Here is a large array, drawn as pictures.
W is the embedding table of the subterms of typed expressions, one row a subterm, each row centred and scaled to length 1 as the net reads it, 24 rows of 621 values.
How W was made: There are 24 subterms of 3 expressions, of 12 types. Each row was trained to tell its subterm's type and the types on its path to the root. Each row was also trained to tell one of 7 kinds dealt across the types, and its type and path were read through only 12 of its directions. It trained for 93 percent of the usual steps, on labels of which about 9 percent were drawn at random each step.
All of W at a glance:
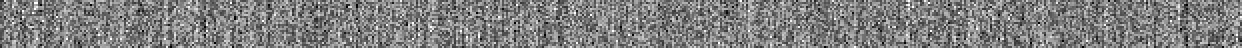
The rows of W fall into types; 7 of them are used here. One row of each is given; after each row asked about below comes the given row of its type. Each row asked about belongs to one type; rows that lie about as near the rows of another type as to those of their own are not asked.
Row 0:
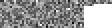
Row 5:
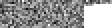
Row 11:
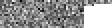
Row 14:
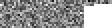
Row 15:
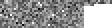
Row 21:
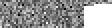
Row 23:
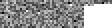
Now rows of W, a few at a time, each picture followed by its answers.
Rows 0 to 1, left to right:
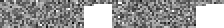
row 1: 14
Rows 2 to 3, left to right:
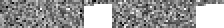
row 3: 0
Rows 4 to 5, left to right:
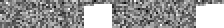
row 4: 23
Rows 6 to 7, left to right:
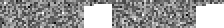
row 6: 15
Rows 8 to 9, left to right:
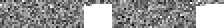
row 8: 0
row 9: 21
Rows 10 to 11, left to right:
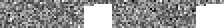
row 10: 23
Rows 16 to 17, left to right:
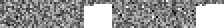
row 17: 23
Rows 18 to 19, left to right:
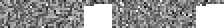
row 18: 15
